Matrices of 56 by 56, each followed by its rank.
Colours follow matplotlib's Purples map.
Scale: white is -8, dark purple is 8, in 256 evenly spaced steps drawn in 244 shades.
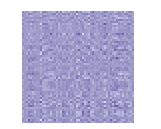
five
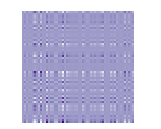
one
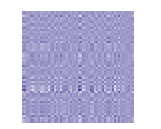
two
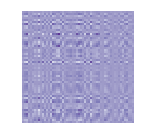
two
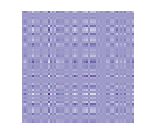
one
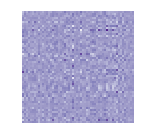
five
